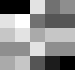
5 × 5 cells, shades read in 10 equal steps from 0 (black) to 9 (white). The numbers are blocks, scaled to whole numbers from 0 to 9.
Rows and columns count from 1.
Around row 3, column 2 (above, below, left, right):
9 5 7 6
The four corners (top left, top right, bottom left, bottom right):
0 5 6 0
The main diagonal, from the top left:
0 9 6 5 0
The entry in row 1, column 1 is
0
